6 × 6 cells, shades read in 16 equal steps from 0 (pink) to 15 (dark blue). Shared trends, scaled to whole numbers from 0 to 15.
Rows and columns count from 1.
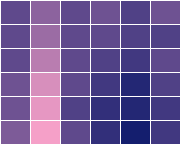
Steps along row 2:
down up same up same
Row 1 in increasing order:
7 9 9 10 10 11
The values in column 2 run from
0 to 7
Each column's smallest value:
8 0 10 9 11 9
